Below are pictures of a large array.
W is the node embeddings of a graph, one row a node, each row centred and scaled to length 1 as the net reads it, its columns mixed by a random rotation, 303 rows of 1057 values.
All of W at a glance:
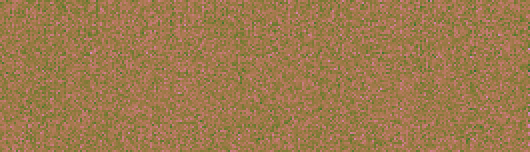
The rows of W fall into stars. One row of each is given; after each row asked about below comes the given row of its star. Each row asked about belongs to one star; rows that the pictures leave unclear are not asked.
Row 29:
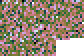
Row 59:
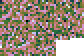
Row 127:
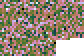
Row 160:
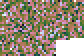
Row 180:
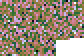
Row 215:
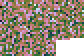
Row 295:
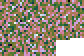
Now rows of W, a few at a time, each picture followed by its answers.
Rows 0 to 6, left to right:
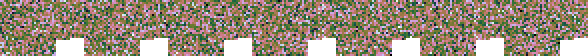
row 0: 180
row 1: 180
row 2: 180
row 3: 215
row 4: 160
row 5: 215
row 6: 295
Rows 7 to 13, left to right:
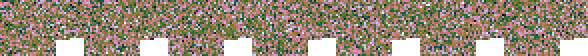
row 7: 160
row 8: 127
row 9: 215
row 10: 29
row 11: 127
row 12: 127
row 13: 180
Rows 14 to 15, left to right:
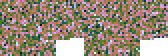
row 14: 180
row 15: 295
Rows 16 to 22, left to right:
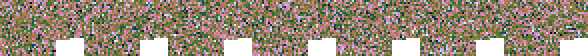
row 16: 180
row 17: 59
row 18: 127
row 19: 180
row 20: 127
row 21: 127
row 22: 160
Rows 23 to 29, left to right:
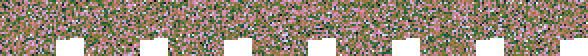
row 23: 59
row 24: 160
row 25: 59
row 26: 59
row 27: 295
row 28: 180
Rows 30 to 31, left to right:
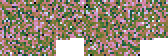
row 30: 127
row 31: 160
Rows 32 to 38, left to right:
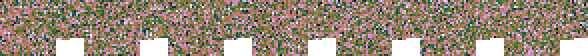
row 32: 59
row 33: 127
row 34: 160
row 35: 29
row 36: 215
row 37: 295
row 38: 295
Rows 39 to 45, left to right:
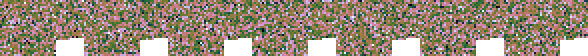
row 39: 180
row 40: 29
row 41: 29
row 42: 295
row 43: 29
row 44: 29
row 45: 59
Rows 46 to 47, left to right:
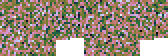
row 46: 59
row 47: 59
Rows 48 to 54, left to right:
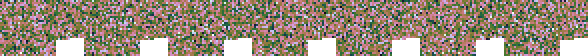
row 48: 29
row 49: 127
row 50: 180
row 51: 127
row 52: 215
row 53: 59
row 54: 295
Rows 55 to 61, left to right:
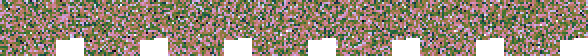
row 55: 295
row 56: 160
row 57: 127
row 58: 29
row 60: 29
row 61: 180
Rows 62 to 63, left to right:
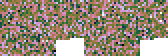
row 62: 180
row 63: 59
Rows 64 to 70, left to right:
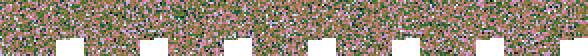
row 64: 29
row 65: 160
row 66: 127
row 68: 160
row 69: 160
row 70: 59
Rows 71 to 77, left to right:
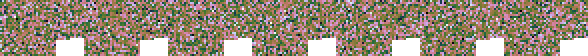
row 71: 59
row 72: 295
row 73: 127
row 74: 29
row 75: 29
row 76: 215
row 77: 295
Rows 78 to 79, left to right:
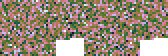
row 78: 59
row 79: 215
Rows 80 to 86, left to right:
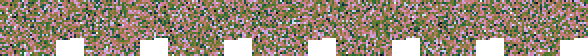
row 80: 295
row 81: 127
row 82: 160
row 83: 127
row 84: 215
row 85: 160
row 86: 295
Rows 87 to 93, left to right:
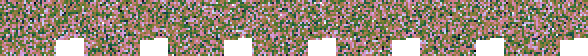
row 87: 127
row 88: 29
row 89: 160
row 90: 215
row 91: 295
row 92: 180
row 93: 59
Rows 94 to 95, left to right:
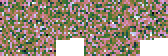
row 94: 29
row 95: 127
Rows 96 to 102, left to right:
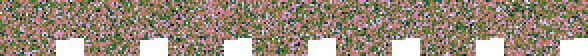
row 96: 295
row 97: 29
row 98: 180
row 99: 29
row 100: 127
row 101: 215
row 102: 127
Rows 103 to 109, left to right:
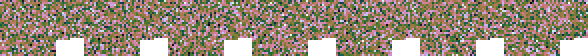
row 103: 180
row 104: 180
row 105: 215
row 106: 215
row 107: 215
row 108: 180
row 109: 160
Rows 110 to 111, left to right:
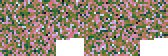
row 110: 29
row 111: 160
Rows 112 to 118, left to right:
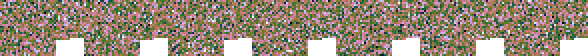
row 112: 295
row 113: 215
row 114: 295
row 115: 295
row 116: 215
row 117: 127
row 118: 59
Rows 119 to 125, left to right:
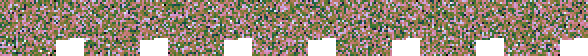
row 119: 180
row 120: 295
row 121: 59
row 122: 127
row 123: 215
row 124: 127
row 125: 160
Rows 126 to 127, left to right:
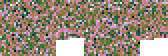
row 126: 29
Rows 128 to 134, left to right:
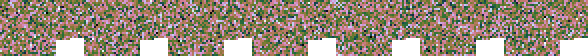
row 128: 215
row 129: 59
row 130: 215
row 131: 127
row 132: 180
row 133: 29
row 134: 127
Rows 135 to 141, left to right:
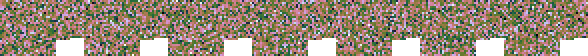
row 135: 295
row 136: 127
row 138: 127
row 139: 59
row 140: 180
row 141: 127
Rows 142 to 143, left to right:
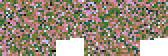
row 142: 180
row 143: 160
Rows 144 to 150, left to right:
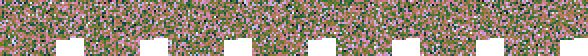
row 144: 215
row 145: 215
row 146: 29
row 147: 215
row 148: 160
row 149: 29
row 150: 295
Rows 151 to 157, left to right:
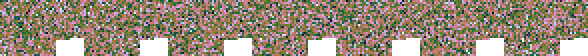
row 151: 160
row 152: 215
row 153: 295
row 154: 59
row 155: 127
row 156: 127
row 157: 127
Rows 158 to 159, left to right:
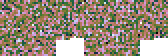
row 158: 160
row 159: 59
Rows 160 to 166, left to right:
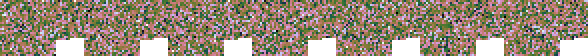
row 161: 215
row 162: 160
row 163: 295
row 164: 215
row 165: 29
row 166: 180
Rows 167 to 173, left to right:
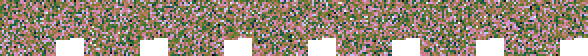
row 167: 127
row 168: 59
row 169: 215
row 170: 180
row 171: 180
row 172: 29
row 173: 59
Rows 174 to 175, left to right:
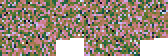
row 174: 127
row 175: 180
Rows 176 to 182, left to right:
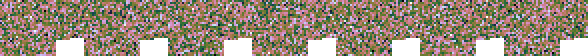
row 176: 29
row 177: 127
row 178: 215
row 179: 127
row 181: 59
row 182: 59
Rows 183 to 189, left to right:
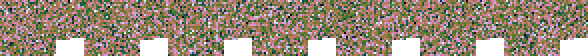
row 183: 295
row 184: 180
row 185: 127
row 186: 59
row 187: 127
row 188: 295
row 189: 29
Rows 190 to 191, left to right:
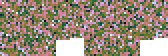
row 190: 180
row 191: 215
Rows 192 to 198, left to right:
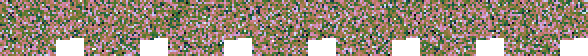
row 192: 180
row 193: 160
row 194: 127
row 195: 59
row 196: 59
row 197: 295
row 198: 180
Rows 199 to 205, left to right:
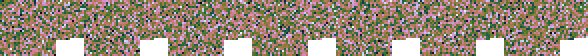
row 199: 160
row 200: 180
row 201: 295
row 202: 215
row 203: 215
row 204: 59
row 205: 160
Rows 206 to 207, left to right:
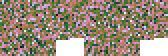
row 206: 29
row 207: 295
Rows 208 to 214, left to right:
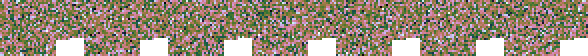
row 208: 29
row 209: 295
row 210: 59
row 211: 127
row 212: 127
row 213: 59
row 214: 127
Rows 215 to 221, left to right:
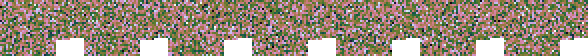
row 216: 180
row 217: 29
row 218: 180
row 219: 180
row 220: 295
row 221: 59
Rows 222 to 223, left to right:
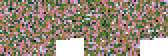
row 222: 295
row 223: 160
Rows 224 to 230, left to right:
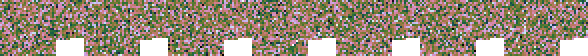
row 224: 59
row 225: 29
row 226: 160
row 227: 127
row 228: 295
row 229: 180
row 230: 215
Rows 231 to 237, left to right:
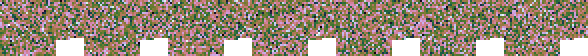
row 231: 295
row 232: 127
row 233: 59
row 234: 127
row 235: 29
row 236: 59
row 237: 59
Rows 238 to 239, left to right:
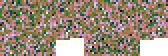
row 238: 127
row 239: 29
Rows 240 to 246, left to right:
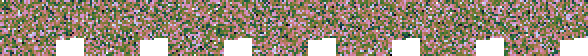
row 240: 59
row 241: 127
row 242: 215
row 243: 127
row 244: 160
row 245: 215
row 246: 295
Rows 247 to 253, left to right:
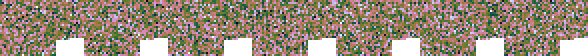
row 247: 59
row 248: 29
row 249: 29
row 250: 127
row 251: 215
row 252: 29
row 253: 295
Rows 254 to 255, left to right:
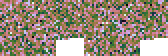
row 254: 29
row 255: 29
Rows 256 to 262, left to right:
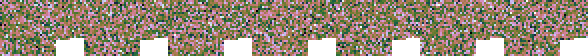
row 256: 180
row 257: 295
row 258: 127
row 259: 59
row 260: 295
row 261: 215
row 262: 295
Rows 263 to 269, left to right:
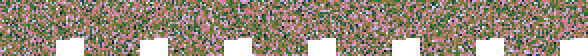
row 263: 215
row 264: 215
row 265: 29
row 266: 29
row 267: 29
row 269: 127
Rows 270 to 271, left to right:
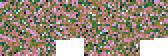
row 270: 295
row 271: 295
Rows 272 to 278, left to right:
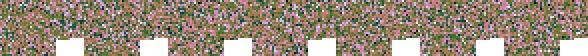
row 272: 215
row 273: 215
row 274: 295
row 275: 180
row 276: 295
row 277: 180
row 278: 295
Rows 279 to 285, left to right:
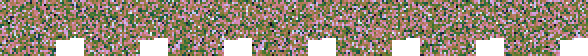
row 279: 180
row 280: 127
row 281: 215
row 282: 160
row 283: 295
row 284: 295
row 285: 215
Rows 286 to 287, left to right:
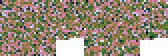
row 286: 160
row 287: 160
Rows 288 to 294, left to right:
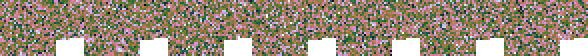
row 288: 29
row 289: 295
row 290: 295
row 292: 180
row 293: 29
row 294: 127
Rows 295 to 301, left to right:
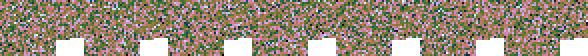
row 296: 127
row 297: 160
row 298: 295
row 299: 59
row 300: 215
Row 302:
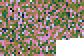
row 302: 29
